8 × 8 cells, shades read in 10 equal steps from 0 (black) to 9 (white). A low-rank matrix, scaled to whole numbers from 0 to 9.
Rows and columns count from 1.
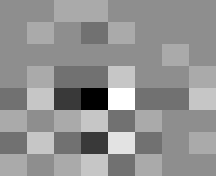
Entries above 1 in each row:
8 8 8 8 7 8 8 8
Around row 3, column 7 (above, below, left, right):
5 5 5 5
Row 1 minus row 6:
-1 0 0 -1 1 -1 0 0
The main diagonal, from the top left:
5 6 5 4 9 6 5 5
